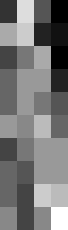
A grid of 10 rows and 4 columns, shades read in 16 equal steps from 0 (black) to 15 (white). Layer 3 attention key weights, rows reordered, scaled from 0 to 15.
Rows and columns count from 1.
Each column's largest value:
10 13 12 15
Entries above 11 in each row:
1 1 0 0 0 0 0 0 1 1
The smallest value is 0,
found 2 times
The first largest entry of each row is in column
2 2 3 2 2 3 3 3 3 4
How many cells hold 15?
1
